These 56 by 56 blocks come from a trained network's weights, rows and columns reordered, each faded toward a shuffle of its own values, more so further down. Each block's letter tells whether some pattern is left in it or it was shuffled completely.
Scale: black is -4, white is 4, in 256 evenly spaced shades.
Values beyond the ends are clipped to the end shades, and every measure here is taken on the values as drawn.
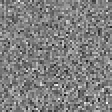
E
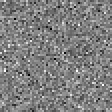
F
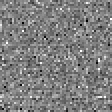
E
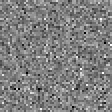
E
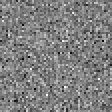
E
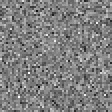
E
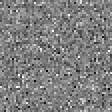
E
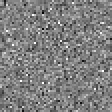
F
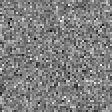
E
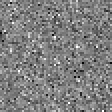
F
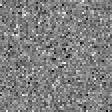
F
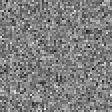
F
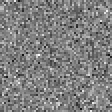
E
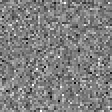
E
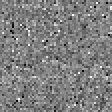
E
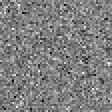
F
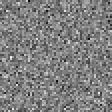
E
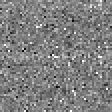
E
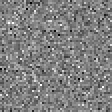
F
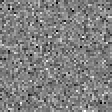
F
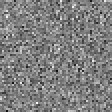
E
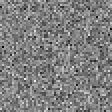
E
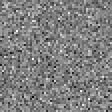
F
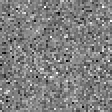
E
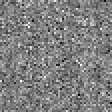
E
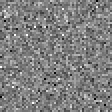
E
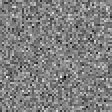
E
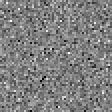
F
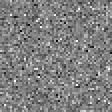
F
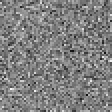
E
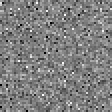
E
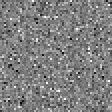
F
